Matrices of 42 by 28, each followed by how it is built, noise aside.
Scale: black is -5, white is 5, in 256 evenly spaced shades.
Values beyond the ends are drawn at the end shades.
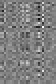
low rank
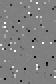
sparse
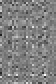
low rank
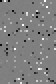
sparse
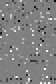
sparse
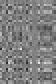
low rank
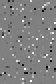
sparse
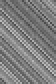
Toeplitz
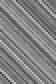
Toeplitz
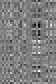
low rank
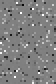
sparse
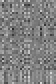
low rank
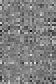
low rank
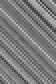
Toeplitz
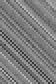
Toeplitz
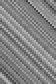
Toeplitz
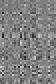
low rank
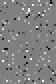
sparse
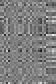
low rank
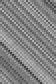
Toeplitz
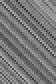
Toeplitz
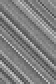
Toeplitz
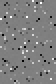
sparse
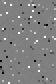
sparse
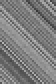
Toeplitz
